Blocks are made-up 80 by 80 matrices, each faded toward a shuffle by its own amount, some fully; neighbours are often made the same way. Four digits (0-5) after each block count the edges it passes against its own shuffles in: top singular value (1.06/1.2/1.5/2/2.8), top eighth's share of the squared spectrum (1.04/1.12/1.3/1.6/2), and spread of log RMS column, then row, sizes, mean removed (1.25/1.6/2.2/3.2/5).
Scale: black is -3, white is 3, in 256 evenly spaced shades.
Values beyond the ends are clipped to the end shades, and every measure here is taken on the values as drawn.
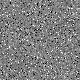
1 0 0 0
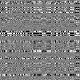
5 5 2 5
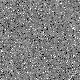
0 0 0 0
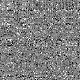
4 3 1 2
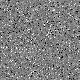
1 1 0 0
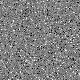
2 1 0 0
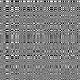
5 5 4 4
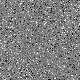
1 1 0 0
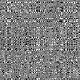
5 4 2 3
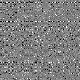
4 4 2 3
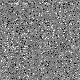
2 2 0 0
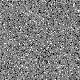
3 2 0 0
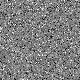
0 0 0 0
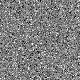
2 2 0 0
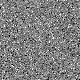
1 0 0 0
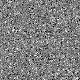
2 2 1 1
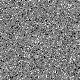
0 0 0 0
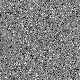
0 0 0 0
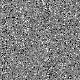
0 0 2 0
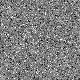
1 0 0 0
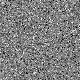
0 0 0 0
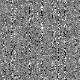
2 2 3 0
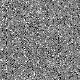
1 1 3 0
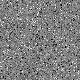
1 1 1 0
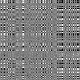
5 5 4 4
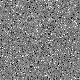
2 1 0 0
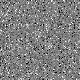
3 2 1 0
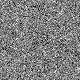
2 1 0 0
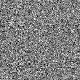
3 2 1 1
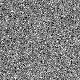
1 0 0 0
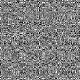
4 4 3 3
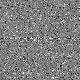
1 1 0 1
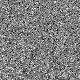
1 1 0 0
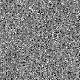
3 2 1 0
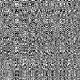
4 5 3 3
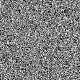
1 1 0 0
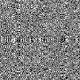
4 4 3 2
